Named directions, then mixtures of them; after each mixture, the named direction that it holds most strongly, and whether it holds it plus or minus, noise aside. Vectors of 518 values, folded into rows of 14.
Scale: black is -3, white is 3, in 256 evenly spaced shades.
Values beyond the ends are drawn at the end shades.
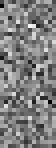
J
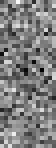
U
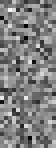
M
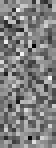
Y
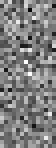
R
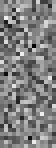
Y, plus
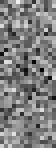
U, plus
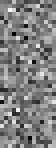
M, plus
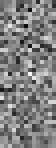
M, plus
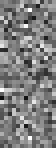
M, minus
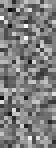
M, minus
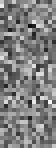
J, minus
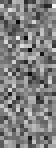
R, minus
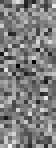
U, plus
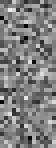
M, plus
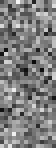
U, plus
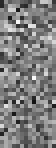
J, plus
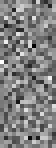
Y, plus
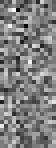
M, plus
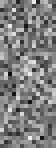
Y, minus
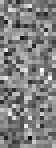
U, minus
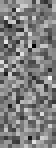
Y, plus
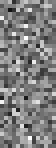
M, minus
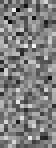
Y, minus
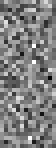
Y, minus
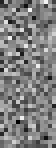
Y, minus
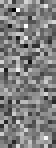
M, minus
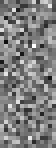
Y, minus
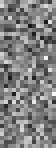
J, minus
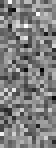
U, plus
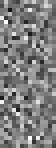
M, minus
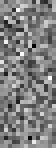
Y, plus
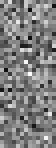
R, plus
